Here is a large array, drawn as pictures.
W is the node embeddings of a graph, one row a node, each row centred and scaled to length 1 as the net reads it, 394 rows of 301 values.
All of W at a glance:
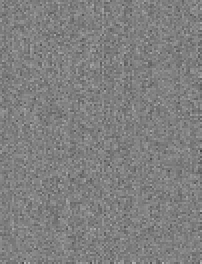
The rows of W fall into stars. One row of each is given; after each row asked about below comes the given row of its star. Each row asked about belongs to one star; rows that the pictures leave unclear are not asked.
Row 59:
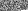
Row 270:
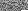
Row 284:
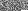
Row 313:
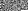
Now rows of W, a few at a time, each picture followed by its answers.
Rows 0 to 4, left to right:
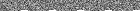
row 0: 313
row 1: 313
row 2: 270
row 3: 313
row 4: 59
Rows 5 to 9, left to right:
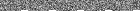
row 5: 59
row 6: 313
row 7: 270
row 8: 284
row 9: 59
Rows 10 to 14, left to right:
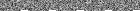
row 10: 284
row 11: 284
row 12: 313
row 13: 59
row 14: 313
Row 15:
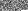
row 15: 59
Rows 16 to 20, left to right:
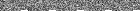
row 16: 313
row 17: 284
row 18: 313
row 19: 270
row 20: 313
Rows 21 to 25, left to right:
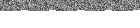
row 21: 284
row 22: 284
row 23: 284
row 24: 270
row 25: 284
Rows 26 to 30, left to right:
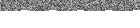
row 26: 313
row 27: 270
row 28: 59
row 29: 284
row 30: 284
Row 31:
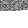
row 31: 59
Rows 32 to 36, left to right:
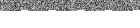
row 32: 270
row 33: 313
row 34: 59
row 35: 313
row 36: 284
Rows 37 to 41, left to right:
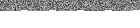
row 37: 59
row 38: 59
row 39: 313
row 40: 284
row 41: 59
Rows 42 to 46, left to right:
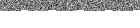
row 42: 270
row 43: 313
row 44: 59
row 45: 284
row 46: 284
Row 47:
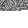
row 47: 313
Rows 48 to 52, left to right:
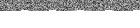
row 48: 284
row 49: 313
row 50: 59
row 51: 270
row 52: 270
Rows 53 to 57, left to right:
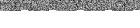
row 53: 270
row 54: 284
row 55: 270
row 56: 313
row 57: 284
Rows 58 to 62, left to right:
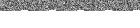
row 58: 284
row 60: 59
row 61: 59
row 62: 284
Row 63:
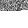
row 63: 270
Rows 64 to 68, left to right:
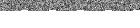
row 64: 270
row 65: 284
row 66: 284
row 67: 284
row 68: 284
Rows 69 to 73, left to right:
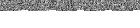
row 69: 59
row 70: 59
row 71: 284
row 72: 284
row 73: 284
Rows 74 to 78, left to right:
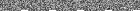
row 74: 59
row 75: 284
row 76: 284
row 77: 284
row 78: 59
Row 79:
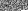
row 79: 59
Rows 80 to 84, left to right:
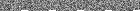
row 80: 59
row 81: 313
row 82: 284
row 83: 313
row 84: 284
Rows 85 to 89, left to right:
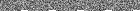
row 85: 284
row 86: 313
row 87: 313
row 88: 270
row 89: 59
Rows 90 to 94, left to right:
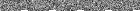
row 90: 313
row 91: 313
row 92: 270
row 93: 284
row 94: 284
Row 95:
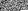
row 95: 313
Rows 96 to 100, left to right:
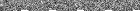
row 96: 284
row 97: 284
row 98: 284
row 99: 59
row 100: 284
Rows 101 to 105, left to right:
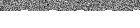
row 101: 284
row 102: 270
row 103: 313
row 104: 59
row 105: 313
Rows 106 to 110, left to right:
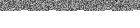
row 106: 59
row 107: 313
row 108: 313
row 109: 313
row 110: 59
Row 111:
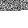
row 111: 313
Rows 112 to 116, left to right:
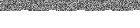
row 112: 59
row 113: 284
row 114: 59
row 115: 313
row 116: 59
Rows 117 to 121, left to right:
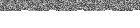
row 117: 284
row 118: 270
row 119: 313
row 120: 59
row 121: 284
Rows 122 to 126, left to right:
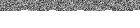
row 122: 284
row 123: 270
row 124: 313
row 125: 59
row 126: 284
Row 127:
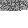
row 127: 270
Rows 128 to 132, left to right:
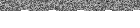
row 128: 284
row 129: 313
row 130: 284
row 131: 270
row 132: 59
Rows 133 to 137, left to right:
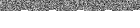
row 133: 284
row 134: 313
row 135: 270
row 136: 270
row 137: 59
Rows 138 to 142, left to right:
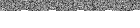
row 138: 270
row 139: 313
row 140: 284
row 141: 59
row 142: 270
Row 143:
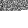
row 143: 313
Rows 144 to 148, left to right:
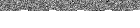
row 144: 59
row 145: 284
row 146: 59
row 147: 270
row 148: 59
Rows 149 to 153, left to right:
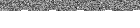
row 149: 270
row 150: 59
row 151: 313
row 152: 59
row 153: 284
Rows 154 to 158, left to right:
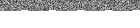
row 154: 59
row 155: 284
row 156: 313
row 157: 313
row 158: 313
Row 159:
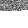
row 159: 284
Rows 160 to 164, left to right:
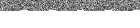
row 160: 270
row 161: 59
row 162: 313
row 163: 313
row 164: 270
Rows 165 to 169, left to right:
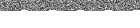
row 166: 313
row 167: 270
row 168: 313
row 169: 313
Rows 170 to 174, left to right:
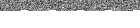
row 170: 284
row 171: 59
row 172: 313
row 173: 313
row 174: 270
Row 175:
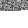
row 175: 284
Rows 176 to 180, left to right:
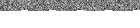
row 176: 284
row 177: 284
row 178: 313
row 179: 313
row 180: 284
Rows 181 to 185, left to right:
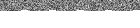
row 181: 270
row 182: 59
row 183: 313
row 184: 270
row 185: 270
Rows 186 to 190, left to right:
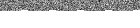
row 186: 59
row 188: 284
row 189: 284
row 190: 59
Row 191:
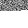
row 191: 313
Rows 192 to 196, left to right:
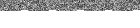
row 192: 270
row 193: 284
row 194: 59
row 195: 59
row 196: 270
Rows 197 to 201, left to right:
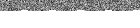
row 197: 270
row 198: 59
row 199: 270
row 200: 284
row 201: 59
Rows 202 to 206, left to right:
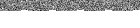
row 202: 270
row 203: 270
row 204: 313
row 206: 59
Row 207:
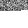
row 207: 284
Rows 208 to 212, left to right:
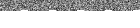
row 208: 59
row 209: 313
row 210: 284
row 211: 270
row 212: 59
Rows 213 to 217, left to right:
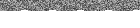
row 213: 270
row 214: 284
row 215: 270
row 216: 59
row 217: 270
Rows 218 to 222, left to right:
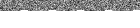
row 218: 313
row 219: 313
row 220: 270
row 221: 284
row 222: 270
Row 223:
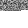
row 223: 270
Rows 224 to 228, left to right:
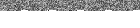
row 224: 270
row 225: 59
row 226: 59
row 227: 270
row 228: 59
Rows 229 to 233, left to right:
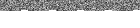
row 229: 270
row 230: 59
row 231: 284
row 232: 313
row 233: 270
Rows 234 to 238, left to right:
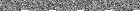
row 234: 284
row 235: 270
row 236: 59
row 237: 313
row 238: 270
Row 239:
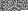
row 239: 313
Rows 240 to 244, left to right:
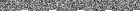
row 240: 59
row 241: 313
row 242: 284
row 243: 270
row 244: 313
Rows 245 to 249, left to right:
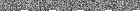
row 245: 284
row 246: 284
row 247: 59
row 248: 59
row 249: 313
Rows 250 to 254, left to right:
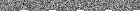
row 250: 270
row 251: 313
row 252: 284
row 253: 59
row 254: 313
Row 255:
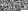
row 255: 284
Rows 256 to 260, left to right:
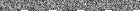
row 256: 284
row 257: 284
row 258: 270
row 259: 284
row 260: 59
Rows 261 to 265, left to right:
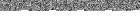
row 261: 59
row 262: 284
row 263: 59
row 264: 59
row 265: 59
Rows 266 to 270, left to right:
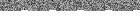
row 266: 284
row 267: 270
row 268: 313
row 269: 270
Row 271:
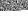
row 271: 59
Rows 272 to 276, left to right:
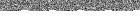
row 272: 270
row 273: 270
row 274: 270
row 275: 313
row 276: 59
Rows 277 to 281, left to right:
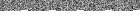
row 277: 313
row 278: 59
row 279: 313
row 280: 59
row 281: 313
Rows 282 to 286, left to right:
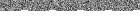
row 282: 59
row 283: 270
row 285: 313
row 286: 313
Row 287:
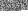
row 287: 270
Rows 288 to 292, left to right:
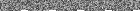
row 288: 270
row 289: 59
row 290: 284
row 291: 284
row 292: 284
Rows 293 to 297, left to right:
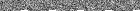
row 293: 313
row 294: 284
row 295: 270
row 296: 313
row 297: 284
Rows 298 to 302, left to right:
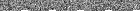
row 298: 59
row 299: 284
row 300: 59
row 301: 270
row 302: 284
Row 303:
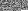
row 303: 59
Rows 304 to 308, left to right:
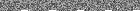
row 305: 270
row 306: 270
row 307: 59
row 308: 313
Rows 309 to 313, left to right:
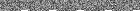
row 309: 313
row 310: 313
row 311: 270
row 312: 313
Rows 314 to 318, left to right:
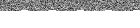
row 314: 270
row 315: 313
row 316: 313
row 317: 59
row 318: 313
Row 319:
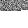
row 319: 284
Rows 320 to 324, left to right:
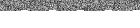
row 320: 59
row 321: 313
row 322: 313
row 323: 284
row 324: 313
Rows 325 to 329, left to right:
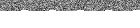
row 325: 270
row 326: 270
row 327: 59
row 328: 59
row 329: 313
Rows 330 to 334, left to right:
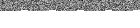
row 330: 313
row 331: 59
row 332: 313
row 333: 284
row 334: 59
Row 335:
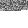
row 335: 270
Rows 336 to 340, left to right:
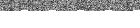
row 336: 270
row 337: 59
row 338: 59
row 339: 313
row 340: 284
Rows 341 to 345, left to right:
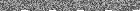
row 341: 270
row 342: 284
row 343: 284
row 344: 284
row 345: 270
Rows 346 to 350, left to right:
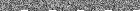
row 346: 270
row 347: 284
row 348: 284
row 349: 59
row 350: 313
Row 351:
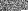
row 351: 59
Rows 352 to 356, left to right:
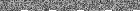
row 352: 284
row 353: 284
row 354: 270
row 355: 59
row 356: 59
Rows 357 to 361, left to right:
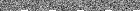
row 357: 59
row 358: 59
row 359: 284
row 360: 270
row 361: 313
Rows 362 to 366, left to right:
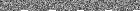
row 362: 59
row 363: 270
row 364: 284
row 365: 313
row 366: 270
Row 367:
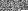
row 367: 59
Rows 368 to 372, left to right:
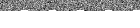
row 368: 313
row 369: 313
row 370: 59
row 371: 284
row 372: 59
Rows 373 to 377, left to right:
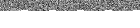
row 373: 59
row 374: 270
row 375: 313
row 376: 313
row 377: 59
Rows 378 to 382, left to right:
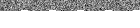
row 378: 284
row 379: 284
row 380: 270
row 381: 313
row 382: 270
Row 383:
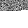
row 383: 270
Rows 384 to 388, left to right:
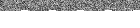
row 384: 59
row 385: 284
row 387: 270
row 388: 59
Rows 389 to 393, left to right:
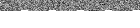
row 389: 284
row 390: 313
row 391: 313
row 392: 270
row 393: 313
